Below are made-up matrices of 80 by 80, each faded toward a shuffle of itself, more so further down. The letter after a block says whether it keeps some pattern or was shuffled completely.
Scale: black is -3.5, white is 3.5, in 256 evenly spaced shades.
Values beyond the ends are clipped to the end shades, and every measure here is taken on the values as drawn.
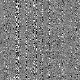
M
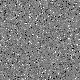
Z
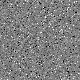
Z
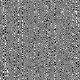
M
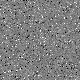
Z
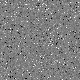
Z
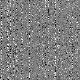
M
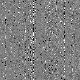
M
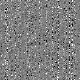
M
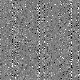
M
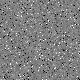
Z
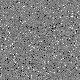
Z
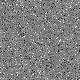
Z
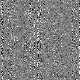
M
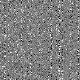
M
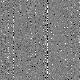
M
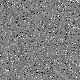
Z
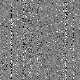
M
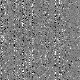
M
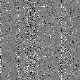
M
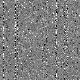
M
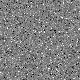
Z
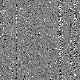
M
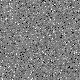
Z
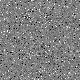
Z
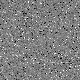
Z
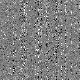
M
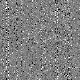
M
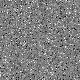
Z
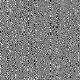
M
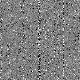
M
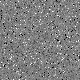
Z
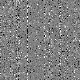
M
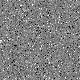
Z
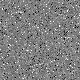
Z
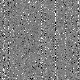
M
